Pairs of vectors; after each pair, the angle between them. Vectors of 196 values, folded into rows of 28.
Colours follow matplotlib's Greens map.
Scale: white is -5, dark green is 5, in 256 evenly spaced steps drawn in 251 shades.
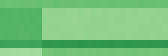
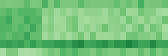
nearly parallel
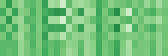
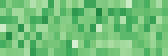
orthogonal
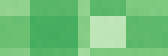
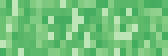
orthogonal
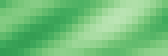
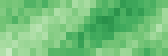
nearly opposite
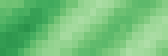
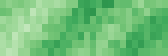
nearly opposite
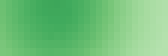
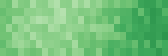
nearly opposite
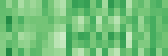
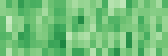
nearly opposite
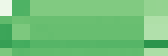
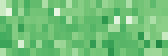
partly aligned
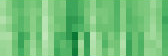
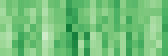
nearly parallel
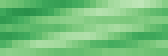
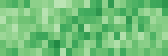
partly opposed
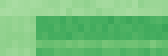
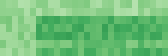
nearly parallel
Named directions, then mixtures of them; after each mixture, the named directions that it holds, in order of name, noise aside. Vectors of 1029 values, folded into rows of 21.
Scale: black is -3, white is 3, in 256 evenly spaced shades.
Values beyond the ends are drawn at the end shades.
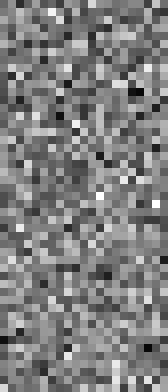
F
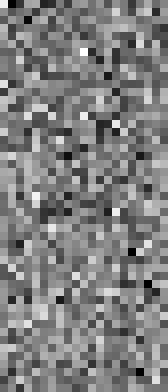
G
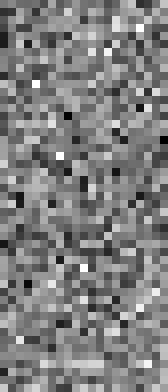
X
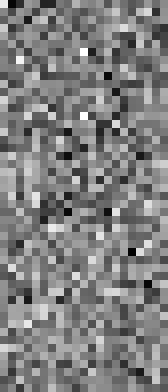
G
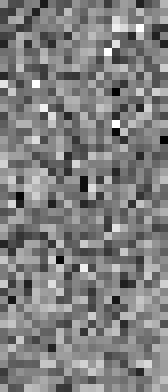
G, X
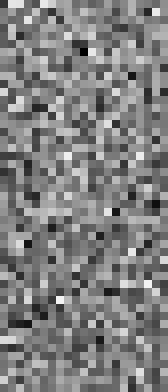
F, G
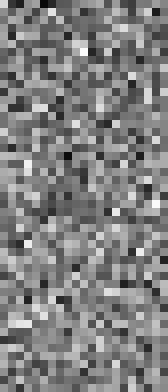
F, G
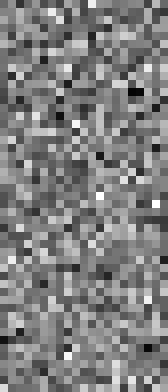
F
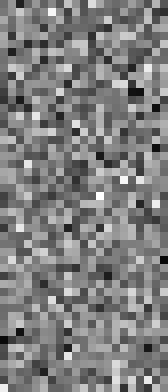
F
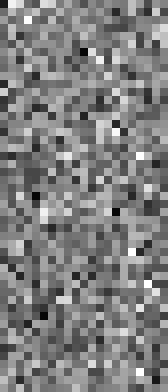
G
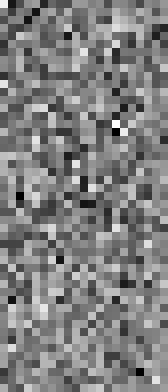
G, X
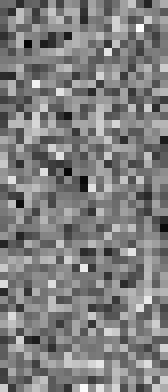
F, X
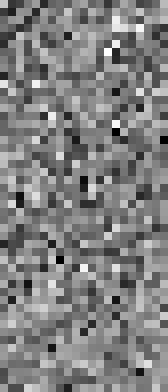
G, X
